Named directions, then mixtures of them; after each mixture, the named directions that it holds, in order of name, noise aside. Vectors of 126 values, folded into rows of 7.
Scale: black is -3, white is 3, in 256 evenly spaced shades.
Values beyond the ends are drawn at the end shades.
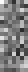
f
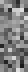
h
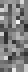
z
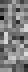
f, z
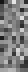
f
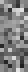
h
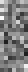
f, z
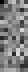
f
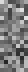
f, h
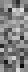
h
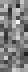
h, z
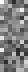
f, h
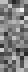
f, h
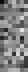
f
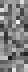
z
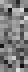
h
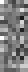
f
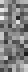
f, z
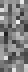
z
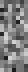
z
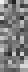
f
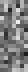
h, z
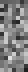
z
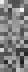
f, h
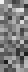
f, h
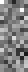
f, h
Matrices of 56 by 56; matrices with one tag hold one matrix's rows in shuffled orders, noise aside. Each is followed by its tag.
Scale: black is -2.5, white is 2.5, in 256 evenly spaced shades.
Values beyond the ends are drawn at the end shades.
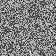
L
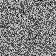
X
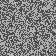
L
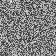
X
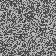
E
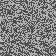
E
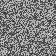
L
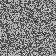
X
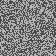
L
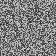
L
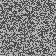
E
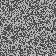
L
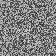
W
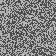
W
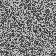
X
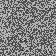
W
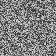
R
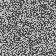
W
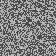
R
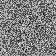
W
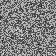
R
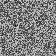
E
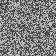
X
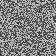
R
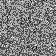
X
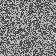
X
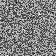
E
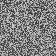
L
